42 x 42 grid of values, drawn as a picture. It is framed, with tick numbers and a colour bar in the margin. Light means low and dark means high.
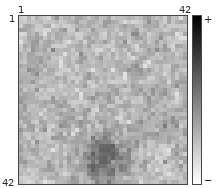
Bumps: one, in the bottom middle. Odd rows or columns: none. Average level on the scale: 30%. Grain: blotchy.
